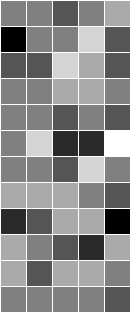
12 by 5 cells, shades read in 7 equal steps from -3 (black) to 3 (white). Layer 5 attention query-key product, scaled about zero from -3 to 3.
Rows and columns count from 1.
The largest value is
3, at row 6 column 5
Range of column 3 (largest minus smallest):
4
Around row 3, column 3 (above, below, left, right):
0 1 -1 1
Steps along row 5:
same down up down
